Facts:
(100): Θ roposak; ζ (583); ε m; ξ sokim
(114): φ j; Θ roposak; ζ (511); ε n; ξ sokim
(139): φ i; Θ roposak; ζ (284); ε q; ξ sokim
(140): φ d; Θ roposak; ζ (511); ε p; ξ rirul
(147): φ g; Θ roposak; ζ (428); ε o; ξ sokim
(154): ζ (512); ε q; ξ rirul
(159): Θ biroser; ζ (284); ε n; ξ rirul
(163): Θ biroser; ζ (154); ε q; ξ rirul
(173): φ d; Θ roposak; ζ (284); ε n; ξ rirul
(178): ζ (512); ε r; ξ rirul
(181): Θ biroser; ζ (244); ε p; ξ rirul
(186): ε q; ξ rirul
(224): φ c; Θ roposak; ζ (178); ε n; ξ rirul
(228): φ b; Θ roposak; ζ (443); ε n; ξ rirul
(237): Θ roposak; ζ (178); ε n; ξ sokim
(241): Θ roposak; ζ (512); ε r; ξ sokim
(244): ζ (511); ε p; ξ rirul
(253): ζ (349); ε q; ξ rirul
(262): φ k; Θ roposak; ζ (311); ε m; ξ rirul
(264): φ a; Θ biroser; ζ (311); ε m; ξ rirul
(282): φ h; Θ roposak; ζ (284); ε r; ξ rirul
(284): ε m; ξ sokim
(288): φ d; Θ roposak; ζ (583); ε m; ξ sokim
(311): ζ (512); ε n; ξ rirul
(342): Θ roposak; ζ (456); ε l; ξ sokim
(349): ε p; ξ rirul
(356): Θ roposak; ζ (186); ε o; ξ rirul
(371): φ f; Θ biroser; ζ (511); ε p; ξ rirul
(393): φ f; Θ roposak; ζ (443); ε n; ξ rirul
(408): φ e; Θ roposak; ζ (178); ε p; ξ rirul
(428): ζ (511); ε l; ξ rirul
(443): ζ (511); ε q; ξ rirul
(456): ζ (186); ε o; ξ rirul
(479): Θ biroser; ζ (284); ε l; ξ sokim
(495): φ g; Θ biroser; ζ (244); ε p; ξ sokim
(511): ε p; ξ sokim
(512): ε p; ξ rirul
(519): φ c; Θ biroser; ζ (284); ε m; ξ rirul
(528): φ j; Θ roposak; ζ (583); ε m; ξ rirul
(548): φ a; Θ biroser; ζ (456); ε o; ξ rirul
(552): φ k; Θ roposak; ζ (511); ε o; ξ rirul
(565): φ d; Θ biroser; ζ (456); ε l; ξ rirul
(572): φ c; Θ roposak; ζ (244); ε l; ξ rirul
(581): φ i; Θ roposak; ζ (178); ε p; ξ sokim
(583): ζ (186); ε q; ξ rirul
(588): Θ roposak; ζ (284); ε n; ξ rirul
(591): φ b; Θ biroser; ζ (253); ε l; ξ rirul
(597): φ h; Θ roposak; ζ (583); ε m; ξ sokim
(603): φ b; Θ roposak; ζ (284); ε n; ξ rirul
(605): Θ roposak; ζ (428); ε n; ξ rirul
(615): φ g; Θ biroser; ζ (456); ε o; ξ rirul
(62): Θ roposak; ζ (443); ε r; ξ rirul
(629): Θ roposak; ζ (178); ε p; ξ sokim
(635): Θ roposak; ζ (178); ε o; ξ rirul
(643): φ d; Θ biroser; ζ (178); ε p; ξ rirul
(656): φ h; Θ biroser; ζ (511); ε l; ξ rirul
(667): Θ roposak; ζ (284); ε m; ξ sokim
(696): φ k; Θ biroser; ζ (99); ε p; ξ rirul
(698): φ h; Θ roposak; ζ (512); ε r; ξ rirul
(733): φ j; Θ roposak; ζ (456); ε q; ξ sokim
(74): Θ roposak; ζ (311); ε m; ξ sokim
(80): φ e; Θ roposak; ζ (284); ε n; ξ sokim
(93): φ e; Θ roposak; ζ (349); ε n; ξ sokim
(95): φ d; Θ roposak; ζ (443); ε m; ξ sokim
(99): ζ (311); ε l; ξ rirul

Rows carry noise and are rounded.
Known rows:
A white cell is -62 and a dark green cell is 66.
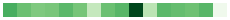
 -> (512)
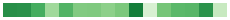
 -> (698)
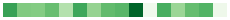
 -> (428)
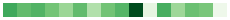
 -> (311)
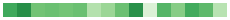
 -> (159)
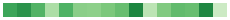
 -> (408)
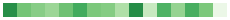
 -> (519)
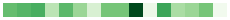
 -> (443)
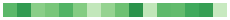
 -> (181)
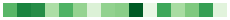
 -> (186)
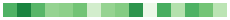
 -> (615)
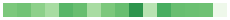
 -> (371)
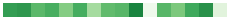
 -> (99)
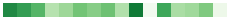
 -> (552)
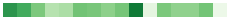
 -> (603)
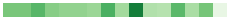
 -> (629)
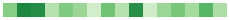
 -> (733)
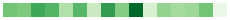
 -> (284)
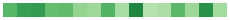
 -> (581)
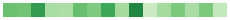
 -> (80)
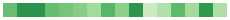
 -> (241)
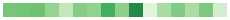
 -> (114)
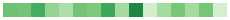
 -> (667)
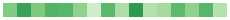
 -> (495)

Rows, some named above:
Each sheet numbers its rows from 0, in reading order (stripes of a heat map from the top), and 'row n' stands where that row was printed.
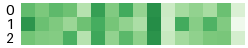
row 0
(342)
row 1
(519)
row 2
(479)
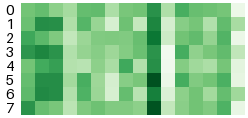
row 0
(371)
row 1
(139)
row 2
(62)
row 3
(635)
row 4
(147)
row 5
(154)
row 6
(139)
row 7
(282)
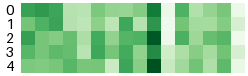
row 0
(356)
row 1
(147)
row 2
(428)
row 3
(342)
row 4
(511)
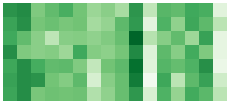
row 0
(696)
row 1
(159)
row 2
(140)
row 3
(656)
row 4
(178)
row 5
(456)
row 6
(159)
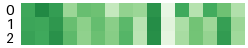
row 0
(548)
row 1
(597)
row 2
(597)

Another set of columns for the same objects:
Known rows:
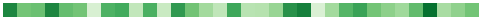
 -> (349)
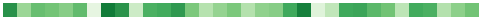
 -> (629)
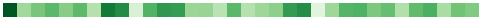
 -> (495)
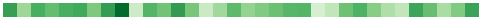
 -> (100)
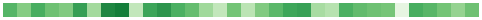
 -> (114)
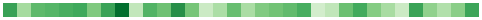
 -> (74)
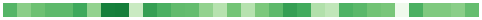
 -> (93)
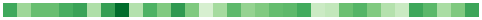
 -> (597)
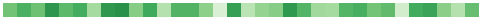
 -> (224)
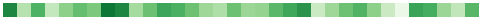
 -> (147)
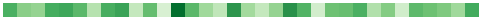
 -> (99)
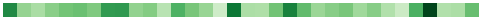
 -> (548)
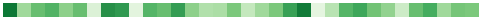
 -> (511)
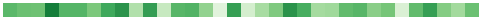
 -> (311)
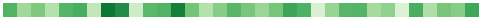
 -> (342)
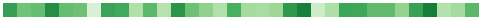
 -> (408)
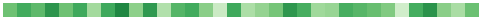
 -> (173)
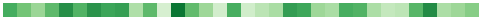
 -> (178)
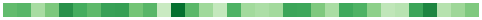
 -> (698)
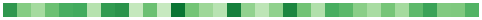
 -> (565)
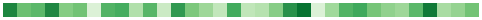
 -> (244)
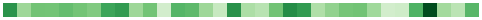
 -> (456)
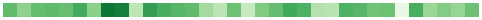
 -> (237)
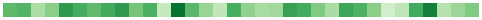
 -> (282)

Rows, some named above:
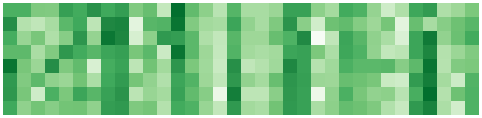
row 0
(62)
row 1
(479)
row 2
(733)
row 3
(698)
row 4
(696)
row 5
(552)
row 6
(163)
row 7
(635)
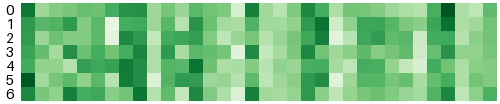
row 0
(615)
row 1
(140)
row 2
(581)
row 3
(159)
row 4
(241)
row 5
(495)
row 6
(519)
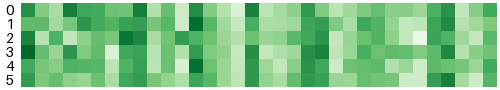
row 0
(264)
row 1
(698)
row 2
(147)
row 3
(371)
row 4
(428)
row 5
(552)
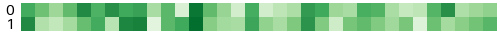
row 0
(178)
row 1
(479)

